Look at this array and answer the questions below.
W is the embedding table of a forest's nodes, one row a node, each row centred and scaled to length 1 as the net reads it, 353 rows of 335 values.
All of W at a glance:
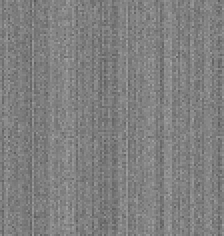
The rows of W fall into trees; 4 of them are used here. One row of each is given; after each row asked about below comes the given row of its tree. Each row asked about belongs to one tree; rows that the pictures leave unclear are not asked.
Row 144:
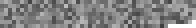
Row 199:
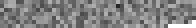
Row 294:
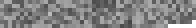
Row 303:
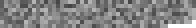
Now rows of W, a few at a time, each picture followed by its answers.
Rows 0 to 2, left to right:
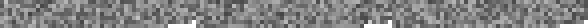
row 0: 199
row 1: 199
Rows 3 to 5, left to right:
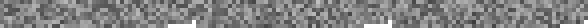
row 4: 303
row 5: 199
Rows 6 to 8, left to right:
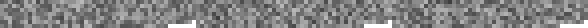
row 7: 303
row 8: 303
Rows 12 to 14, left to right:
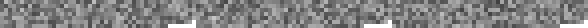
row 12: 144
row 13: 144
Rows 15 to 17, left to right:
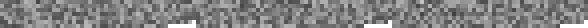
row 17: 199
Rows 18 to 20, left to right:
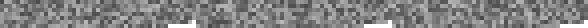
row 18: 144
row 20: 294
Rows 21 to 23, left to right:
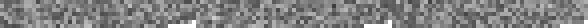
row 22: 144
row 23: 303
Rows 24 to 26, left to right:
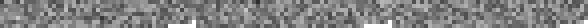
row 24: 144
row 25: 303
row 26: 294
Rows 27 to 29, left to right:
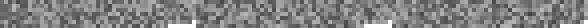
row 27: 303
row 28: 303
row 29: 144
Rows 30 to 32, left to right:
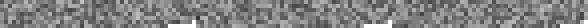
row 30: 294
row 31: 294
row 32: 144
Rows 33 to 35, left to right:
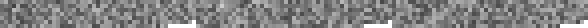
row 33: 303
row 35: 199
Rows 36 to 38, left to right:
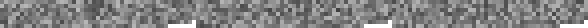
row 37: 294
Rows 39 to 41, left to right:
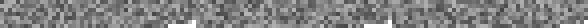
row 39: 144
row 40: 144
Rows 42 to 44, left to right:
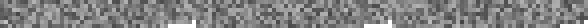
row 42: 303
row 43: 303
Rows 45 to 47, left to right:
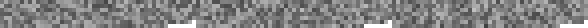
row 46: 199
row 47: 303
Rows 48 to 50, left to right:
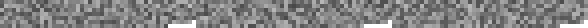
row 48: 199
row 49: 294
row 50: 144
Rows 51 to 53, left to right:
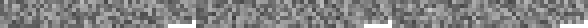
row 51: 303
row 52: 303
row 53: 303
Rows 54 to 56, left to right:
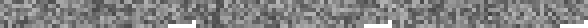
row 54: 294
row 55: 303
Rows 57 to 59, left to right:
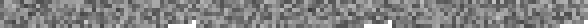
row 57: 199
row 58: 144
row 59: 303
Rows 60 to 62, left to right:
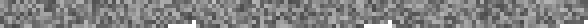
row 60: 294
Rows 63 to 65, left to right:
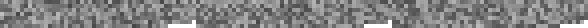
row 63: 303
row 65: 294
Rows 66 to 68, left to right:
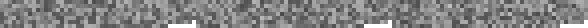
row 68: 303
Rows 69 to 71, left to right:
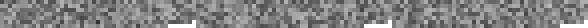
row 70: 303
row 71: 303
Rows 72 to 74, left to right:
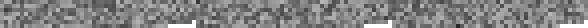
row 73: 294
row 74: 303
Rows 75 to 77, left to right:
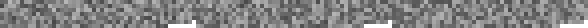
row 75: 199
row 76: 294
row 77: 303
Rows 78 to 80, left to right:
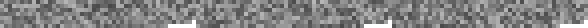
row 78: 294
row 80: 303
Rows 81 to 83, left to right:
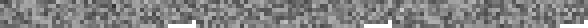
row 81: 294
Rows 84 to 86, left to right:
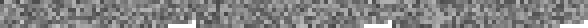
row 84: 144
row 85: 303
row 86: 303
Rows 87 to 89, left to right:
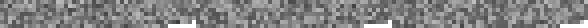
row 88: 294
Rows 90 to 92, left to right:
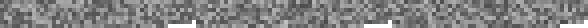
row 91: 294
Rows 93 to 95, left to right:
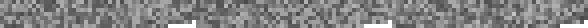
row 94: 303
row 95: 294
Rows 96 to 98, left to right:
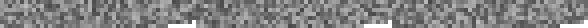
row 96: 294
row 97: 303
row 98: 294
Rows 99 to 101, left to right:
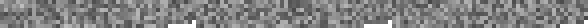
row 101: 199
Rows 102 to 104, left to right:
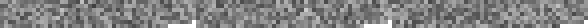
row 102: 303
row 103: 303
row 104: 294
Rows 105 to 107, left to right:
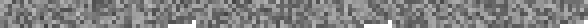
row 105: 294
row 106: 294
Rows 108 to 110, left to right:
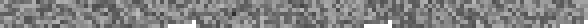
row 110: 303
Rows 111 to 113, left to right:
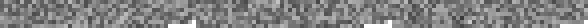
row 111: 144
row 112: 294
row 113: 303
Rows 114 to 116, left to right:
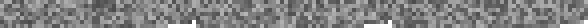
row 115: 294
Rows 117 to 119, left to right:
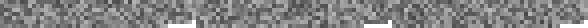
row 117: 303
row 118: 294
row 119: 303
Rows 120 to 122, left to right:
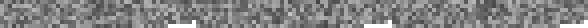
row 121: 294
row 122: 294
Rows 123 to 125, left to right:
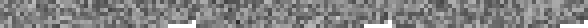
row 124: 144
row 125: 294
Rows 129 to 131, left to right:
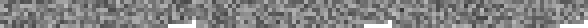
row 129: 294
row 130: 303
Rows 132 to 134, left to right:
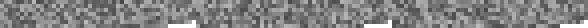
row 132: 294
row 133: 294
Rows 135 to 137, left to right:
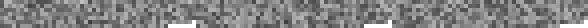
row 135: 199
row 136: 303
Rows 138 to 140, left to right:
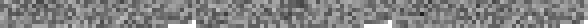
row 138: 144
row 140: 144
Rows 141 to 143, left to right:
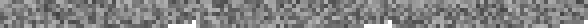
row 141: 294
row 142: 144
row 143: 294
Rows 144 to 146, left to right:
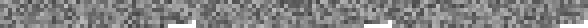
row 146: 303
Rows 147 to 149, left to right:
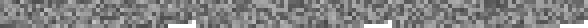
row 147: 144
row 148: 294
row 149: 294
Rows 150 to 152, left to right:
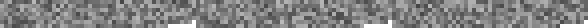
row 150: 294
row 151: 303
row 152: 199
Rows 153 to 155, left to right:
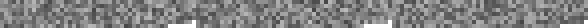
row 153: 294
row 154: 303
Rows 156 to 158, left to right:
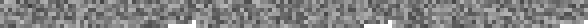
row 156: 144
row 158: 303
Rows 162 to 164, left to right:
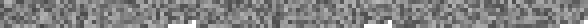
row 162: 199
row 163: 199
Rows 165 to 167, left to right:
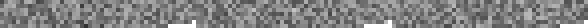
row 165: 199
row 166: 303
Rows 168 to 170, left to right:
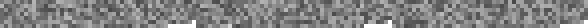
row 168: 294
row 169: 199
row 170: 294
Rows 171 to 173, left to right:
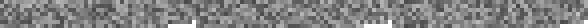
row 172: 303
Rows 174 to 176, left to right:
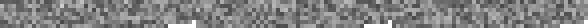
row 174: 294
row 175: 199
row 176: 303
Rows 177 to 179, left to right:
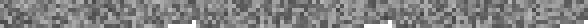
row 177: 294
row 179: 294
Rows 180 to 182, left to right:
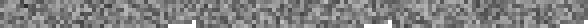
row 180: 199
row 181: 294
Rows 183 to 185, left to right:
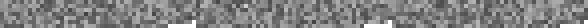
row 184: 199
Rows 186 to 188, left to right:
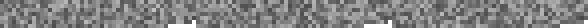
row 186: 199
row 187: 294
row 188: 294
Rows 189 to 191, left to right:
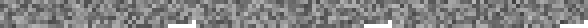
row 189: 144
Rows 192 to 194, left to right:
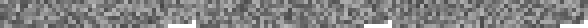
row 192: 303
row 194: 144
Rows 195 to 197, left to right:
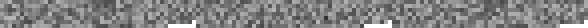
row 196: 199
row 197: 294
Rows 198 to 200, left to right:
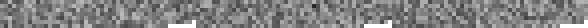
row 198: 294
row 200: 303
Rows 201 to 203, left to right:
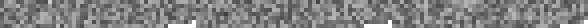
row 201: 199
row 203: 294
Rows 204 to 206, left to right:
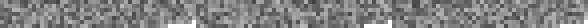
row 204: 303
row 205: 303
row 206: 303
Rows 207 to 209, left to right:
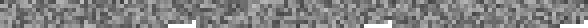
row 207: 294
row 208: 199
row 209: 199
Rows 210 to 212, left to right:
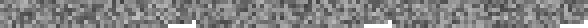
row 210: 294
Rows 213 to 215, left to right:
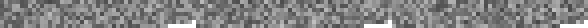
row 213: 303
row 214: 144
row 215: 294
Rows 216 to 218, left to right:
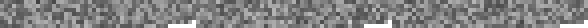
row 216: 294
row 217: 144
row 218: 294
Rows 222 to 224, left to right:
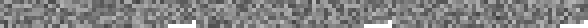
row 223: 294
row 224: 199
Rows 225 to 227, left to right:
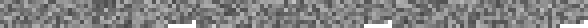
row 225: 294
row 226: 199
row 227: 199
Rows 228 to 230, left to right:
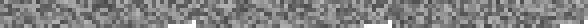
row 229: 294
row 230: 303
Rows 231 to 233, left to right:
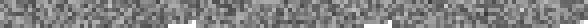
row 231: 144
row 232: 199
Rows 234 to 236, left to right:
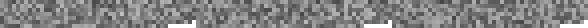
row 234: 294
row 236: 303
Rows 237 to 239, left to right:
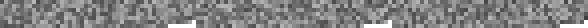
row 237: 294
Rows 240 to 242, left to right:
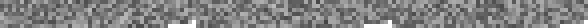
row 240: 144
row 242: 294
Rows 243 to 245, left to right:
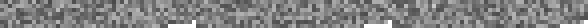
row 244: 199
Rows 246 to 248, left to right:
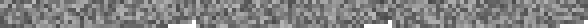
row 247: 294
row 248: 294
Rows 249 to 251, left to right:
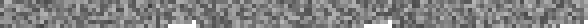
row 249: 199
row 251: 303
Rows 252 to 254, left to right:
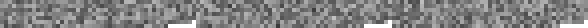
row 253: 144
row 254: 303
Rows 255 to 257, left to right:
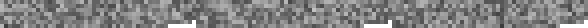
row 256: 294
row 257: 294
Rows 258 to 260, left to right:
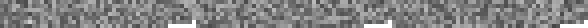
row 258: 303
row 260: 294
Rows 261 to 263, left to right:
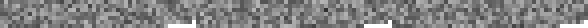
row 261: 303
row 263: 294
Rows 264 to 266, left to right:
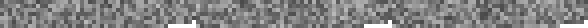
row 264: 199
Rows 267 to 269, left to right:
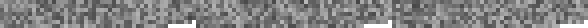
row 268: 303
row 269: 303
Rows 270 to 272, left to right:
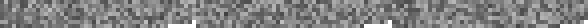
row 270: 303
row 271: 199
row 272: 294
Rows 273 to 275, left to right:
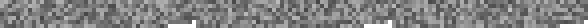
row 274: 294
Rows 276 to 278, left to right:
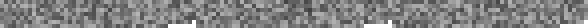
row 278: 294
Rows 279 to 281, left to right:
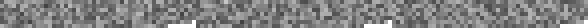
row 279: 294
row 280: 199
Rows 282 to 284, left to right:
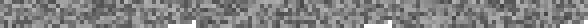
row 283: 199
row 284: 303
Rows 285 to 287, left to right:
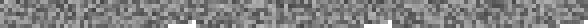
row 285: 144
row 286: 294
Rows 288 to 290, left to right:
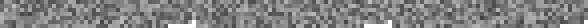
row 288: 144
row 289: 303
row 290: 294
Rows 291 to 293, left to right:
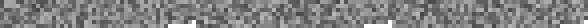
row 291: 199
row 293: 199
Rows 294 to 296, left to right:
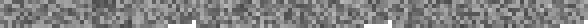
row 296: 303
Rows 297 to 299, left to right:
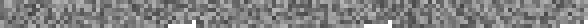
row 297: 199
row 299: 303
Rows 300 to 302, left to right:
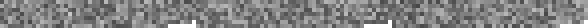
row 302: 303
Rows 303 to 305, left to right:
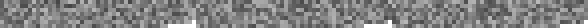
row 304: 294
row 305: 294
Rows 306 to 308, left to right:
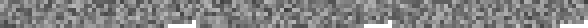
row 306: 294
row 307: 144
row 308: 303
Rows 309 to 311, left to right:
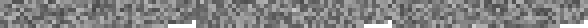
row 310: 303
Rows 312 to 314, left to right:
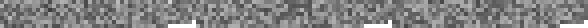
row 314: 294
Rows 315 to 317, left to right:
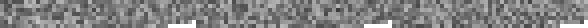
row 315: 294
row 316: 294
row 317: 303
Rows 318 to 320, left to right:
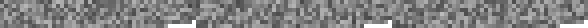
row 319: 199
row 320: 294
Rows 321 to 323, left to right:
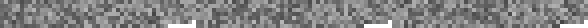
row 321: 303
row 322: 294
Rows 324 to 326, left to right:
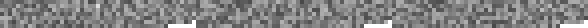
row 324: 199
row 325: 199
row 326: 199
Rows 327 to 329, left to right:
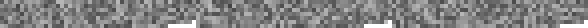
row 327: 294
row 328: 144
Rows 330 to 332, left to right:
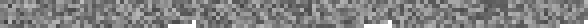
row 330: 294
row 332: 294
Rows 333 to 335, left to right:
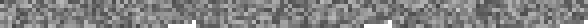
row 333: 294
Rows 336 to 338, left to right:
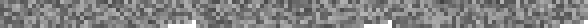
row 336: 303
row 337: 294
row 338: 303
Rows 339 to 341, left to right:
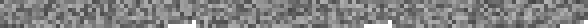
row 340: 294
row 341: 294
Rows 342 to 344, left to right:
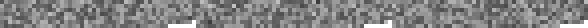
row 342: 294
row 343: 199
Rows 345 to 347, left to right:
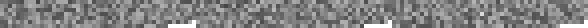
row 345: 294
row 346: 199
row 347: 303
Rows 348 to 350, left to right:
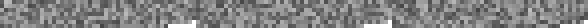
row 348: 199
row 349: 303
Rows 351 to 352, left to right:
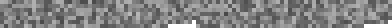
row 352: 294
